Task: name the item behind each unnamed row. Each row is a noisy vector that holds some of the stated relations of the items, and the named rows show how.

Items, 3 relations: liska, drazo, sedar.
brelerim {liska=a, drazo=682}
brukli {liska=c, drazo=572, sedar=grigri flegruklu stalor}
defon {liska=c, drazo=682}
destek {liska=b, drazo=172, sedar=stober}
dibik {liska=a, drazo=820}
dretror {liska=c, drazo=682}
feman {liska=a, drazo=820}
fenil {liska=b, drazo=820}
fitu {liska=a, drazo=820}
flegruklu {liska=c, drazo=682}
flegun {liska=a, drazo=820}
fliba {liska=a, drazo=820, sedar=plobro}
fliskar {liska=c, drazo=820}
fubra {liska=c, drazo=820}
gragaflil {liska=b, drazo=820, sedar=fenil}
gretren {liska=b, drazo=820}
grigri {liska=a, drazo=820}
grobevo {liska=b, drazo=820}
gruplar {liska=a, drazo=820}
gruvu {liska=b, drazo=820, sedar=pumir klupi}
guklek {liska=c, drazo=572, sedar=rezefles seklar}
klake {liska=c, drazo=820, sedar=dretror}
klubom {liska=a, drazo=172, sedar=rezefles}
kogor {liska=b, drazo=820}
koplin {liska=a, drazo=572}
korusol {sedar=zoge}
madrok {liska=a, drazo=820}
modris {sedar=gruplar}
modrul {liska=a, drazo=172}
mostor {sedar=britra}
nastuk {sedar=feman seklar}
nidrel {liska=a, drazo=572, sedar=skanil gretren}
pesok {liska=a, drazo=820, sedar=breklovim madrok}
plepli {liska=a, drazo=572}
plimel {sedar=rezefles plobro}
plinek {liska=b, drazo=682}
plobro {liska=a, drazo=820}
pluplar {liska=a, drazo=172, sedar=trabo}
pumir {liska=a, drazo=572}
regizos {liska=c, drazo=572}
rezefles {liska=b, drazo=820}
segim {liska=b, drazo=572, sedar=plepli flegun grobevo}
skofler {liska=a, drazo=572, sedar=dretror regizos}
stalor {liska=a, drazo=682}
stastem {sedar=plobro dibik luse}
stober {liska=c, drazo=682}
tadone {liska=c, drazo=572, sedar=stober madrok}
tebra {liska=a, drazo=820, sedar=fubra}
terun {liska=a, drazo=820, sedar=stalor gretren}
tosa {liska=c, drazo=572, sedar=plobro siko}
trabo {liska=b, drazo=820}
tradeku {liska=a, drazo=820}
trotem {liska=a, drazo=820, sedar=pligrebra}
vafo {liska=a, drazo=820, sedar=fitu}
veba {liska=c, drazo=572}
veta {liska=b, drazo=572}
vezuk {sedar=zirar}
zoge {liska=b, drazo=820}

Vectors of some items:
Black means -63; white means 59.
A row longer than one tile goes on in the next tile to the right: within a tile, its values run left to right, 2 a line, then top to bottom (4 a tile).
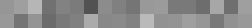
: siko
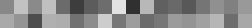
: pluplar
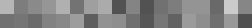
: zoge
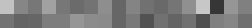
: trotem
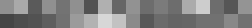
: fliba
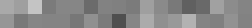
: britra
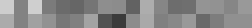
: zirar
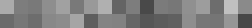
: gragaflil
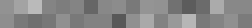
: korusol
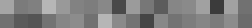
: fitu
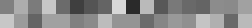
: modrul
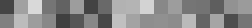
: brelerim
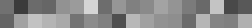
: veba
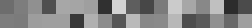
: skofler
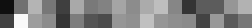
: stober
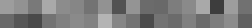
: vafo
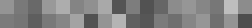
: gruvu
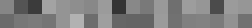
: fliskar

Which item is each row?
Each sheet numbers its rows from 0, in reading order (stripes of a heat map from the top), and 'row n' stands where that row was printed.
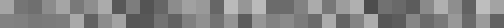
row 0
kogor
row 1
grobevo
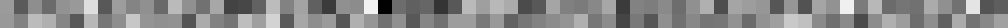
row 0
plepli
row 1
destek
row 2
fubra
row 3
segim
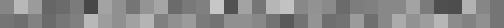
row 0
stastem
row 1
modris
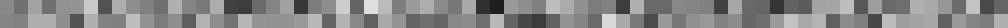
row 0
koplin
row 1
nidrel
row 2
gruplar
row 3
regizos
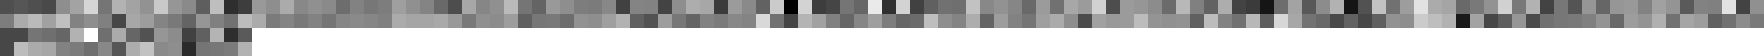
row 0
brukli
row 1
klupi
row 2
flegun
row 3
klubom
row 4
pumir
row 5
dretror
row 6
plimel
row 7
tadone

